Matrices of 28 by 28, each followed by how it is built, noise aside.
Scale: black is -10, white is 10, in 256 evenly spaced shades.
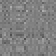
low rank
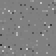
sparse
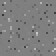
sparse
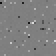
sparse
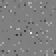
sparse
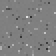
sparse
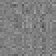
low rank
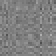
low rank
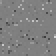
sparse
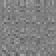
low rank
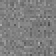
low rank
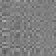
low rank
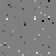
sparse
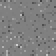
sparse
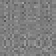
low rank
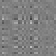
low rank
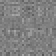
low rank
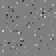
sparse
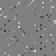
sparse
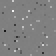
sparse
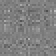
low rank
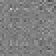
low rank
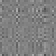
low rank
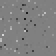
sparse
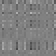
low rank
